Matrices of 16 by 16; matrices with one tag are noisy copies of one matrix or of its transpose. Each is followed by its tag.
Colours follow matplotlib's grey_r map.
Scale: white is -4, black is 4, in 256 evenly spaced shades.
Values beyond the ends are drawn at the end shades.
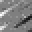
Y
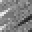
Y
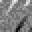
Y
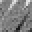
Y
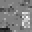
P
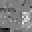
P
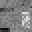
P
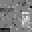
P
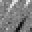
Y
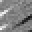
Y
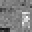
P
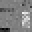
P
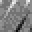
Y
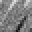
Y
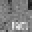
P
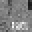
P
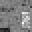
P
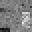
P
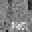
P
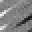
Y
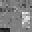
P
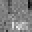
P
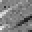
Y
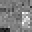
P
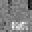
P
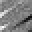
Y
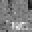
P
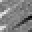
Y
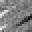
Y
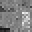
P
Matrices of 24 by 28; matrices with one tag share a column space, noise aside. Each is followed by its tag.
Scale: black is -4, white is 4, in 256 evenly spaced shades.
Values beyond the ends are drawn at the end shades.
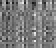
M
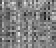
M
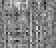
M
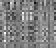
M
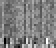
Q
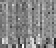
Q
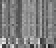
Q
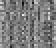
M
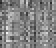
M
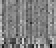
Q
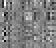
M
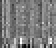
Q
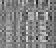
M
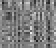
M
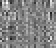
M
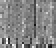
Q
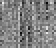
M
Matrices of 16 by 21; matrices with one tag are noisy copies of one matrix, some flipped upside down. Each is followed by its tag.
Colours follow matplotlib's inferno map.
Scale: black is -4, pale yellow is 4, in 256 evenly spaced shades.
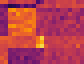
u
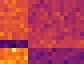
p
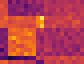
u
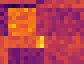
u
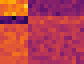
p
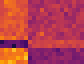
p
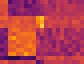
u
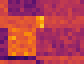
u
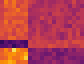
p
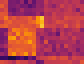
u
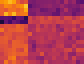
p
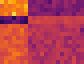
p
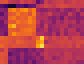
u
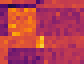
u
